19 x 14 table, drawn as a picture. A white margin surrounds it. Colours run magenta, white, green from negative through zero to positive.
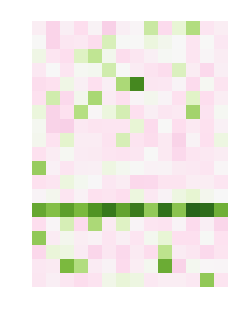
There is no overall slope. Row 14 differs from the rows beside it. The values are skewed, with a long tail toward high values. The middle right is the calmest part. Overall the values sit about 50% of the way up the scale.
